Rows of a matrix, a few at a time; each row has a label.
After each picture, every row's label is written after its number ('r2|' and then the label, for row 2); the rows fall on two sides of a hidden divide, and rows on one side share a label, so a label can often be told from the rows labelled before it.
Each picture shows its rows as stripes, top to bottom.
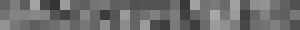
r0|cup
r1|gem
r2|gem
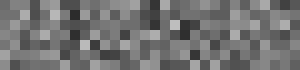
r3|gem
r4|gem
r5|gem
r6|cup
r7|gem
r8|gem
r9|cup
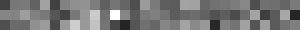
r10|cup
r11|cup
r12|cup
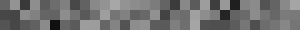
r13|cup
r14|cup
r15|cup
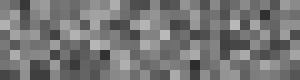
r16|cup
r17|cup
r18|cup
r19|cup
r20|cup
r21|cup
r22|gem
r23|gem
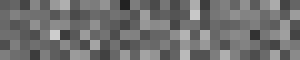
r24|cup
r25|cup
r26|cup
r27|gem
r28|cup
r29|gem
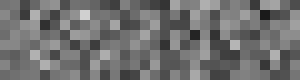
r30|gem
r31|cup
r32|cup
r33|gem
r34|gem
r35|cup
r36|cup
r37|cup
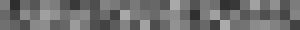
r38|gem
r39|gem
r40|gem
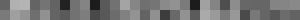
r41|gem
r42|gem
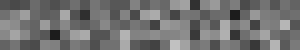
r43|gem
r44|cup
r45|gem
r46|gem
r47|gem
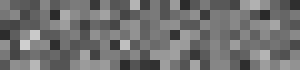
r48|gem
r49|cup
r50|gem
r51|cup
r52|gem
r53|gem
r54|cup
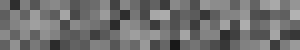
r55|gem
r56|cup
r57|gem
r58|gem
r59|cup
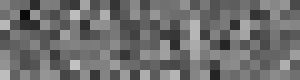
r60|gem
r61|cup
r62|cup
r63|cup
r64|cup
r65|cup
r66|cup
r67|gem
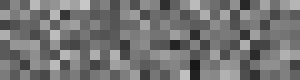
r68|cup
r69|gem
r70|cup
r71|gem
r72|cup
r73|cup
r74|gem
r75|gem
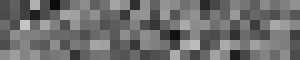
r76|cup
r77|cup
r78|gem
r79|cup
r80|cup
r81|gem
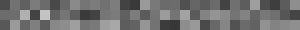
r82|cup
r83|gem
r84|cup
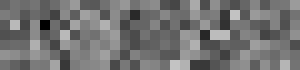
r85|cup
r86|cup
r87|cup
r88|cup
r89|cup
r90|cup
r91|gem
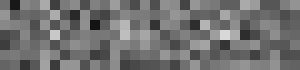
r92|cup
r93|gem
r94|gem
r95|gem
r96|cup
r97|gem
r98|cup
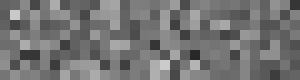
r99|gem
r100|cup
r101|cup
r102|cup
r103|gem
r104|gem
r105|cup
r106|cup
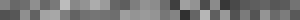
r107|cup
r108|gem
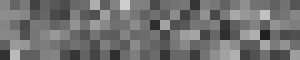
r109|gem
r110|gem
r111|cup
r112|cup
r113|gem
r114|gem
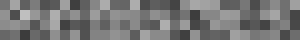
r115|cup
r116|gem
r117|gem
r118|cup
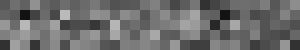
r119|cup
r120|cup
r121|gem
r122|cup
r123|gem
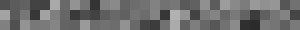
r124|gem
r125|gem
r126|gem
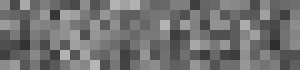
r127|gem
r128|cup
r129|cup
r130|cup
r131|cup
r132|cup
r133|cup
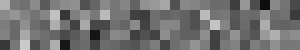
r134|cup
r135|gem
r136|gem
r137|gem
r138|gem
